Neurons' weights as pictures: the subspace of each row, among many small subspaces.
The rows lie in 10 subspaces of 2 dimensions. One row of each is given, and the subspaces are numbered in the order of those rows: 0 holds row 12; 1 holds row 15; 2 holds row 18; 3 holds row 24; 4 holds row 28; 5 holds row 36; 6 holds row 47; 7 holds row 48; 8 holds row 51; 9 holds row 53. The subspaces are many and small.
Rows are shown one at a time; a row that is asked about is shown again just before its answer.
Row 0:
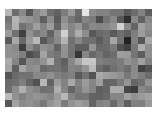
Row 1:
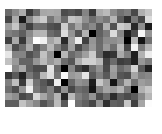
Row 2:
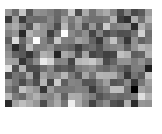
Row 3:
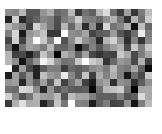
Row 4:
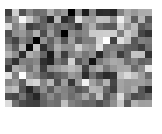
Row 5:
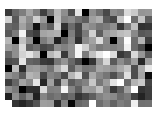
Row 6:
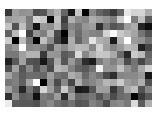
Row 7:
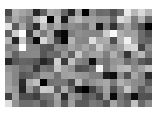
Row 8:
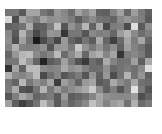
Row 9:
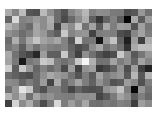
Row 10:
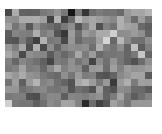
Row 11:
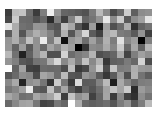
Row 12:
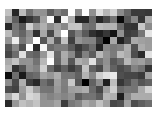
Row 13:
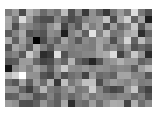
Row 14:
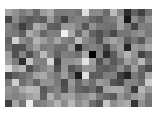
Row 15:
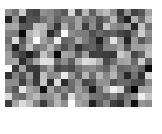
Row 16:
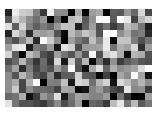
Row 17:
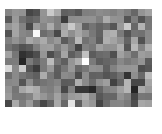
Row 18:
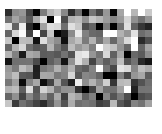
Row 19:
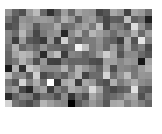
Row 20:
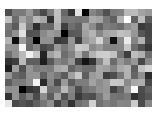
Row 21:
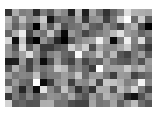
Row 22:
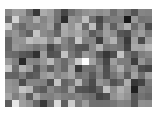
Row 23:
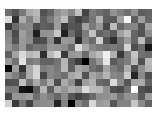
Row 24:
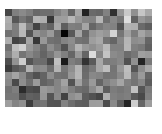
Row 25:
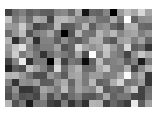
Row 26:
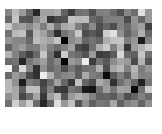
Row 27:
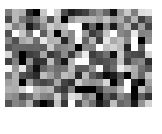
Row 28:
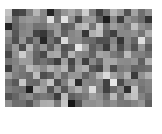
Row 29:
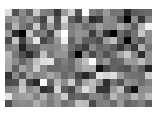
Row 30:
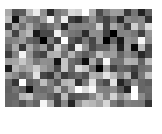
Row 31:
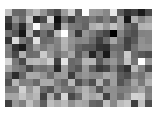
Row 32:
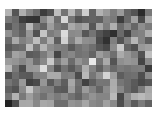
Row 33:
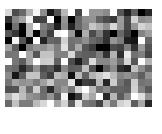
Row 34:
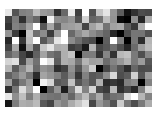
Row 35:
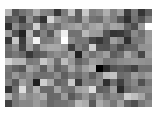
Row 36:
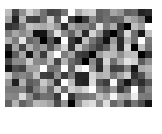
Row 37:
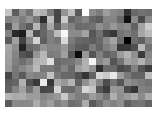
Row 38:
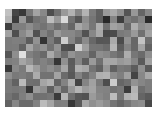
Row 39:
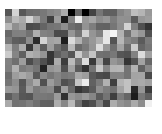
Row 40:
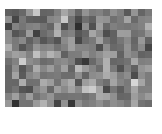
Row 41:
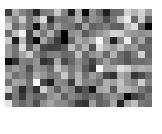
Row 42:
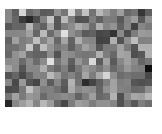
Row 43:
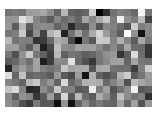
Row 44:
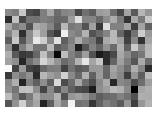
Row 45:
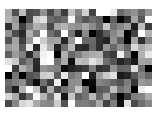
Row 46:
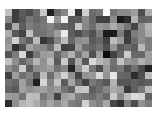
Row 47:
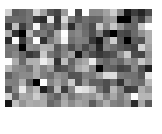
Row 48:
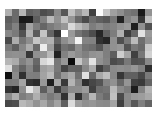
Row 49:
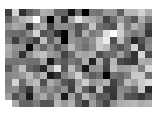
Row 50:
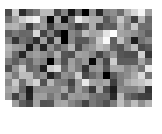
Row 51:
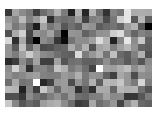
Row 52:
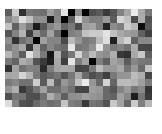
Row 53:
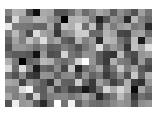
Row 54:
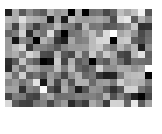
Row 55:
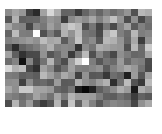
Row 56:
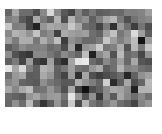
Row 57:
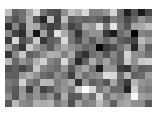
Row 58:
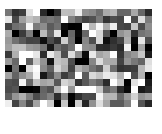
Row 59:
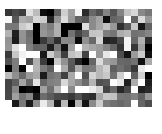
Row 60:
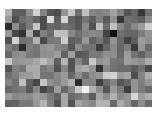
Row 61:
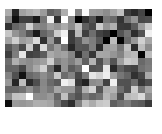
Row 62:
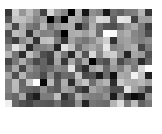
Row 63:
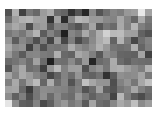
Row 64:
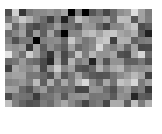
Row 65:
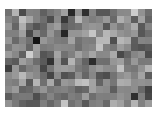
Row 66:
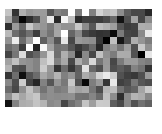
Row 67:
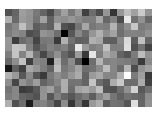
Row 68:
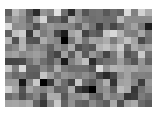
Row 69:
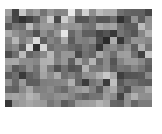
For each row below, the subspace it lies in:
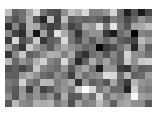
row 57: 2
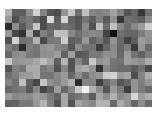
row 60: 6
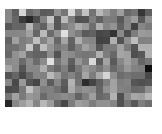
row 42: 7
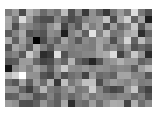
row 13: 5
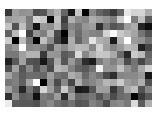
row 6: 6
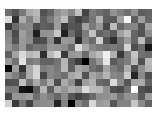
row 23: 6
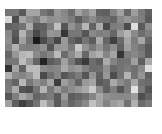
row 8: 1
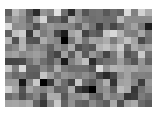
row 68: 8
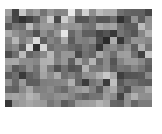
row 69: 0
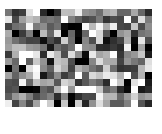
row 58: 2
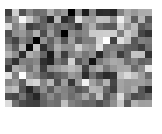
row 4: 0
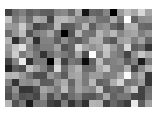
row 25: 3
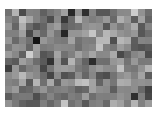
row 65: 5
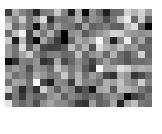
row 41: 8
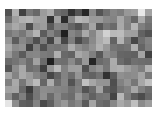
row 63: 7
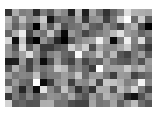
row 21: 8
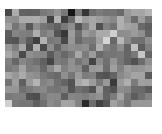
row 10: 0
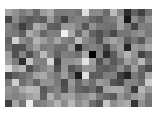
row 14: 3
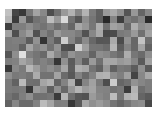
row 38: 4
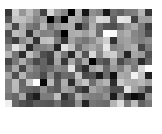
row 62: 4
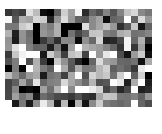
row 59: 2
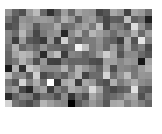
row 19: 4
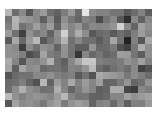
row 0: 9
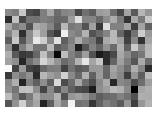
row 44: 1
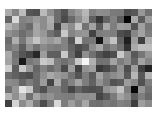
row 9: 9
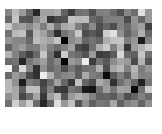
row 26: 8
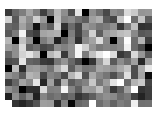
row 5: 6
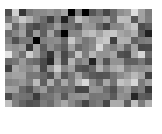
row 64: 5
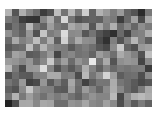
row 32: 7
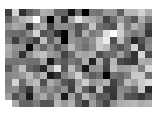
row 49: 7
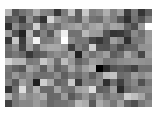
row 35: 8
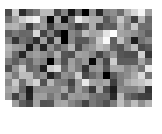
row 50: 7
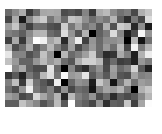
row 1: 5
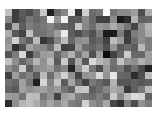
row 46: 4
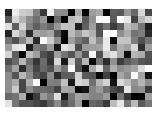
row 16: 4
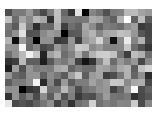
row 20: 6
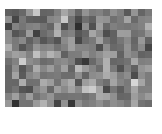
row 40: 9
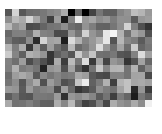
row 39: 5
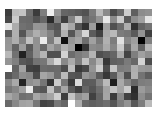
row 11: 4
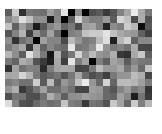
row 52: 5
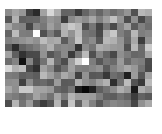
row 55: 2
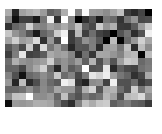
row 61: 0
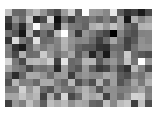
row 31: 3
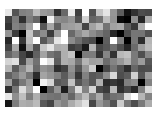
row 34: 8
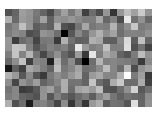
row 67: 3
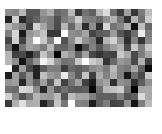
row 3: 1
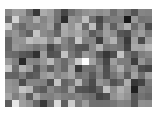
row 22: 9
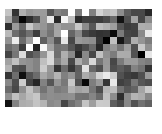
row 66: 0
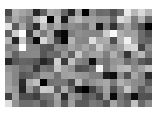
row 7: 6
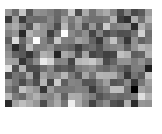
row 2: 1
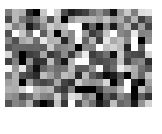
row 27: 2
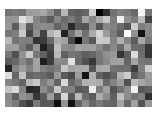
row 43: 7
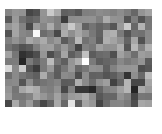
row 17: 2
